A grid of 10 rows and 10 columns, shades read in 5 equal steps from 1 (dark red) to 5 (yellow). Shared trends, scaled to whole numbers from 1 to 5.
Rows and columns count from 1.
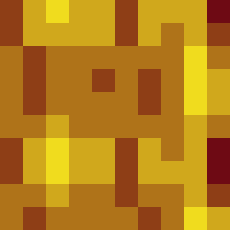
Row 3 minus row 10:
0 0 0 0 0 0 1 0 0 -1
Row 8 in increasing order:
1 2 2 4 4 4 4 4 4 5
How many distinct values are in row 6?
2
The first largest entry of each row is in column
3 2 9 9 9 3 3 3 3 9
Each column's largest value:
3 4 5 4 4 3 4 4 5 4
